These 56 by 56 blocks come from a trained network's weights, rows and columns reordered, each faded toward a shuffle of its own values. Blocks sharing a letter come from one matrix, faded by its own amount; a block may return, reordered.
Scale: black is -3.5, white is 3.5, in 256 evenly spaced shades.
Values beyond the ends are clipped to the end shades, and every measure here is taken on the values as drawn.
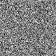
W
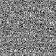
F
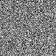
W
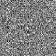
F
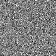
W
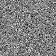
W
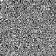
F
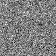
W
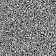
W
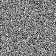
W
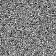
W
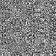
F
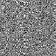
F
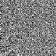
F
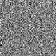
F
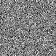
W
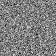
W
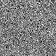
W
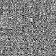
F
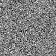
W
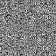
F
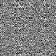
F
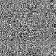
F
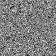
W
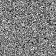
W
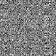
F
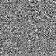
F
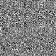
F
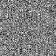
F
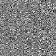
F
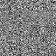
F
